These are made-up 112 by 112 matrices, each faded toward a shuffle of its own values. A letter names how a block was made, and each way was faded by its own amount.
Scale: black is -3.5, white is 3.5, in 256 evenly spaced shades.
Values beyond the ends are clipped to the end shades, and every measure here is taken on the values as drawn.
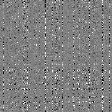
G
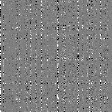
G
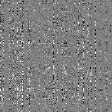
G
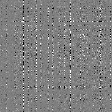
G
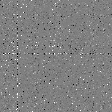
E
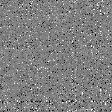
E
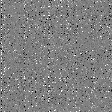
E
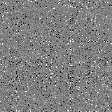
E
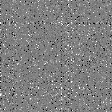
E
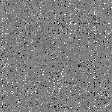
E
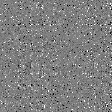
E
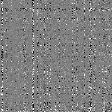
G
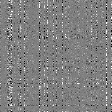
G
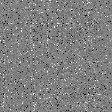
E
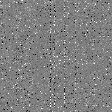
E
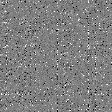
E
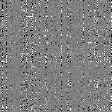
G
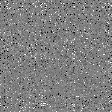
E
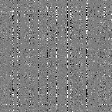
G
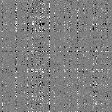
G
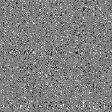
E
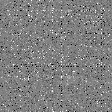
E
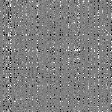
G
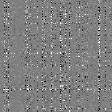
G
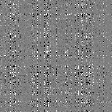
G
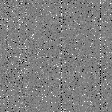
E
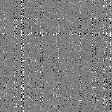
G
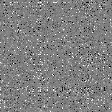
E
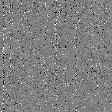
E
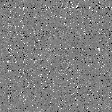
E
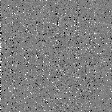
E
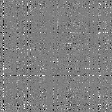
G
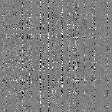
G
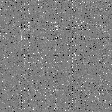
E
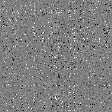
E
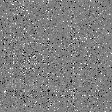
E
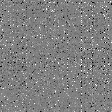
E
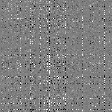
G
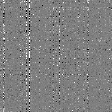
G
